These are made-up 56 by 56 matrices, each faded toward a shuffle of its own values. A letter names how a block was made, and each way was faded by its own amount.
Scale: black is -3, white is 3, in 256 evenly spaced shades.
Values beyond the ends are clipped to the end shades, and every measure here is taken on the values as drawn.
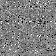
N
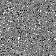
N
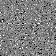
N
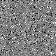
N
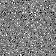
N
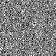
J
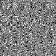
J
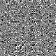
J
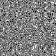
J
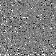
N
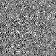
J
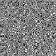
J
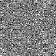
J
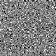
J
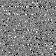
N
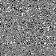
N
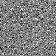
J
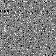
N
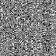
J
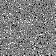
N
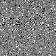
N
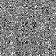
J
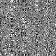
J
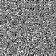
J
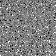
N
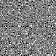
J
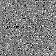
N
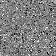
N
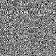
J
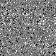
N
